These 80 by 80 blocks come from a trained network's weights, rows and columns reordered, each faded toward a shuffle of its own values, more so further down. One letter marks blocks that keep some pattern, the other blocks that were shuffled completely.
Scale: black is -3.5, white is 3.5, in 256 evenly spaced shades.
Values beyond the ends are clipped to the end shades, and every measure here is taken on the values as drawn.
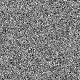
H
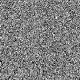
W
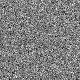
H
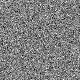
H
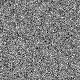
H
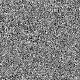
W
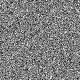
H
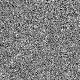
H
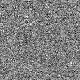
W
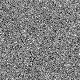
H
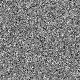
H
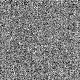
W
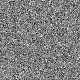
H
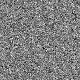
W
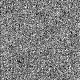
W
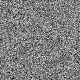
H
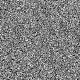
H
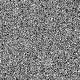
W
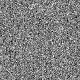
W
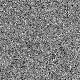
H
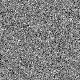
H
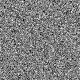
H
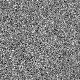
H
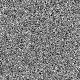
H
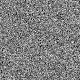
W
